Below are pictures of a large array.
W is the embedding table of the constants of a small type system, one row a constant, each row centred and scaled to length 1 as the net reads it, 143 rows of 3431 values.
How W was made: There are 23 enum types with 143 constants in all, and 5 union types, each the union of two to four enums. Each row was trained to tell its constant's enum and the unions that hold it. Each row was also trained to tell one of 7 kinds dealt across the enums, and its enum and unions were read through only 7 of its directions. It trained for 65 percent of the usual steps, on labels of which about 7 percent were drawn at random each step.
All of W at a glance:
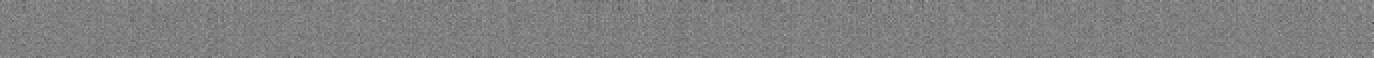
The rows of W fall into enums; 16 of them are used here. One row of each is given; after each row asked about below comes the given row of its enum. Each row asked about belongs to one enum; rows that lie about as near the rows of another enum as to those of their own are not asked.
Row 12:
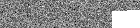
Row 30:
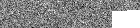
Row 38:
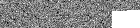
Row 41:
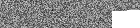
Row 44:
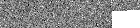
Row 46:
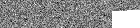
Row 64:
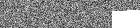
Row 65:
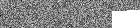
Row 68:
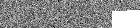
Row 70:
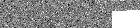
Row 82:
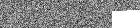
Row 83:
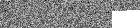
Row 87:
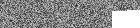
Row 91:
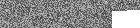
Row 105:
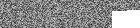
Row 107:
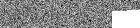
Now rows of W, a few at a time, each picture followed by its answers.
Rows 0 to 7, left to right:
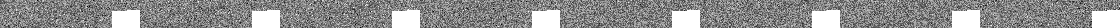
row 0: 87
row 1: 68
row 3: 82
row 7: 64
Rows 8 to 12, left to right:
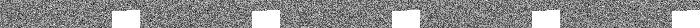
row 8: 107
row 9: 70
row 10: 41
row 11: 30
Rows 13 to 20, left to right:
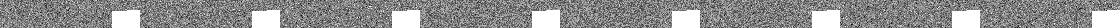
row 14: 65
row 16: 30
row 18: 82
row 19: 65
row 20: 87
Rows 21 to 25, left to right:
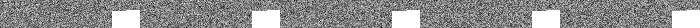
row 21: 82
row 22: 87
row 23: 65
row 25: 83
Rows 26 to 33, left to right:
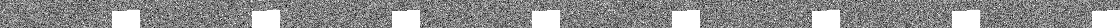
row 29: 83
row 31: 41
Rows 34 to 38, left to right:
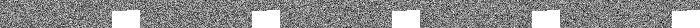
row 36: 83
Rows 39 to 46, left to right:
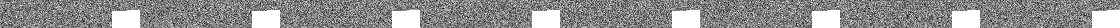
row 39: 107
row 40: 91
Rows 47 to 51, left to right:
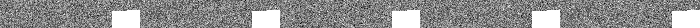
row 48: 65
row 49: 68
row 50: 91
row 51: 107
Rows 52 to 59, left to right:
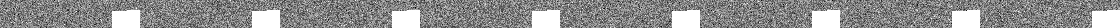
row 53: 30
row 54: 44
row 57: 87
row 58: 30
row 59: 30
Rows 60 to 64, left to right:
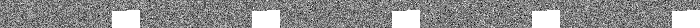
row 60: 41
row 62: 46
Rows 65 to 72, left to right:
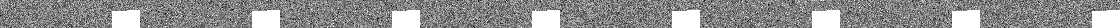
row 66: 105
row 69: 41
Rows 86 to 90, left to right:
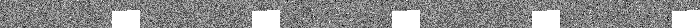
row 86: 68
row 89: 82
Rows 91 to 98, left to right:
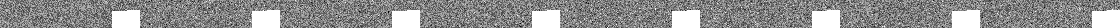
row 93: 87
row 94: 30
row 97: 82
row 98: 107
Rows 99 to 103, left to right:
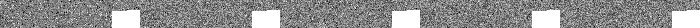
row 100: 107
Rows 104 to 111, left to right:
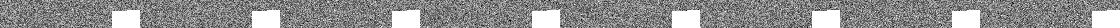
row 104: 82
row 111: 83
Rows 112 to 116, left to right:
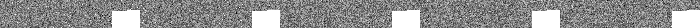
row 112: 68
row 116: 41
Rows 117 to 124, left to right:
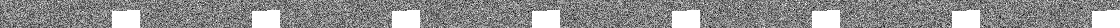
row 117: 68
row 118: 105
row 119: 105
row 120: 65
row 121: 107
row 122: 12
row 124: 87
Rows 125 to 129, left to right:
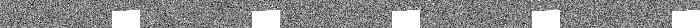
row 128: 44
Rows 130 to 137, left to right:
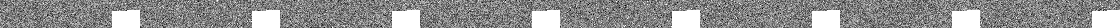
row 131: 44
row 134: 46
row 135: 105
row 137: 105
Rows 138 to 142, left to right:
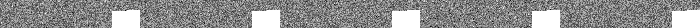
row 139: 65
